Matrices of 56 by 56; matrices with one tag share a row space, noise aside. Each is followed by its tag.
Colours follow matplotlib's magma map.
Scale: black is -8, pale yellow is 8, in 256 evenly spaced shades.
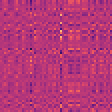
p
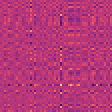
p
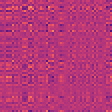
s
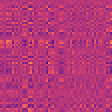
s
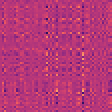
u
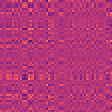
s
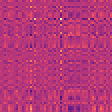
p
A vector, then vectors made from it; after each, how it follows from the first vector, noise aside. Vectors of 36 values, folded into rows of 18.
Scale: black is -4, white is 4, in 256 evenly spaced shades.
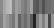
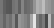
negated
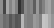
reversed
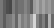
negated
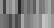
reversed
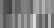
negated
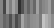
reversed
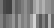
negated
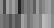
reversed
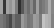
reversed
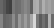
negated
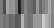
reversed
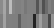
partly zeroed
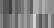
negated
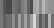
negated
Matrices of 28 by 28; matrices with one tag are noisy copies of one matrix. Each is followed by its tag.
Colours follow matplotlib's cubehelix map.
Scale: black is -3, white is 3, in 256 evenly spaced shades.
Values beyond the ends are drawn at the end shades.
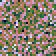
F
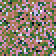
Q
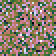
Q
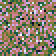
Q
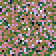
Q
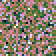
F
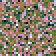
F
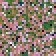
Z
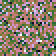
Q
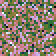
Z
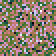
Q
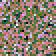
F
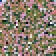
F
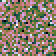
F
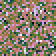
Q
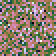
Q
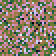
Q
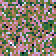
Z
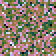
Z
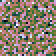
F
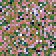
Q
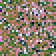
Q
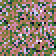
Q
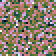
F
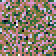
F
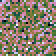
F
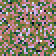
Q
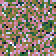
Z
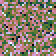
Z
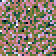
F
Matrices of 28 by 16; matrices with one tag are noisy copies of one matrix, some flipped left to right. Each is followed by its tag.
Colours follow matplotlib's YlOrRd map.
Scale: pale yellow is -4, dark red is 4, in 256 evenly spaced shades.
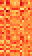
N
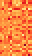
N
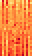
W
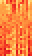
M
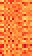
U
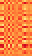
U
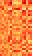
N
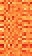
U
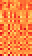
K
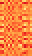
U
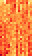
M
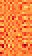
U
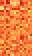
N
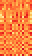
K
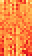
M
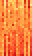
W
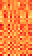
K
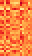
N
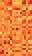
N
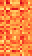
N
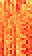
M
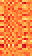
U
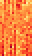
M
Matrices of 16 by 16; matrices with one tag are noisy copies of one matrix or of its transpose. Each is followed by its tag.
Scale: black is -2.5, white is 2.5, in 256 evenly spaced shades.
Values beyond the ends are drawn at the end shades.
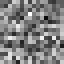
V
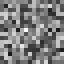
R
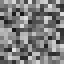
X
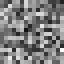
V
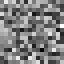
X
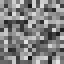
R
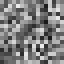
V
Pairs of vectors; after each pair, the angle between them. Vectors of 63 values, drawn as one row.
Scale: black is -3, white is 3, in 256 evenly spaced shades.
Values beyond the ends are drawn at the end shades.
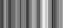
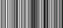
partly opposed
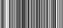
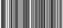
partly aligned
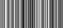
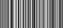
partly aligned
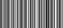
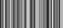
partly aligned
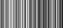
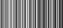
nearly parallel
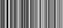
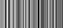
nearly opposite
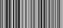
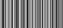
partly opposed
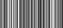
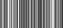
nearly parallel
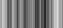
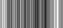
nearly parallel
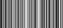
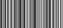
partly aligned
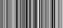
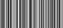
partly aligned
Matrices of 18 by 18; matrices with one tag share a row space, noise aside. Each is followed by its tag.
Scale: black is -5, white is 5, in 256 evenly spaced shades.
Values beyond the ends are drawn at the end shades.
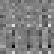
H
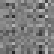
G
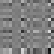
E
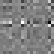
E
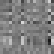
E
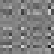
E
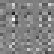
H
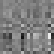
E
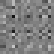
H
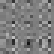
H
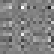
E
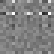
H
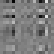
G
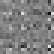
E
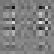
G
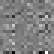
G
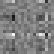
G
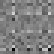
H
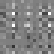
H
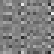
E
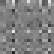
H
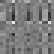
H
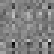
H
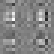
G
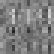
H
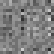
E
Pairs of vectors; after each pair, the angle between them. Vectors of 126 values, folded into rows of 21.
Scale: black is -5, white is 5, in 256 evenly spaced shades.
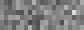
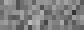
nearly opposite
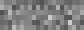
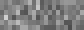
orthogonal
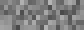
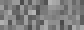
orthogonal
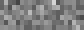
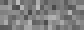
partly opposed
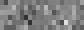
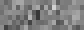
partly aligned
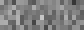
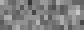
orthogonal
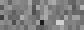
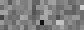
nearly parallel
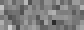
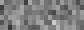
nearly opposite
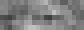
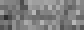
partly aligned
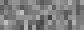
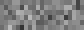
partly aligned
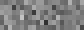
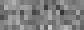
orthogonal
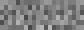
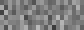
partly aligned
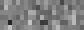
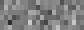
nearly parallel
